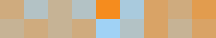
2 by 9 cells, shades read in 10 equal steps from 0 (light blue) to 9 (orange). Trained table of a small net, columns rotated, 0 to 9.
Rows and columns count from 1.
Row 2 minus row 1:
-1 3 0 3 -9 1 0 -1 -1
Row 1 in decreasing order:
9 7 6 5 5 4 2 2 1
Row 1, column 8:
5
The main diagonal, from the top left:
5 5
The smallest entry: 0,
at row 2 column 5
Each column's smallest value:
4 2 4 2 0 1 6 4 6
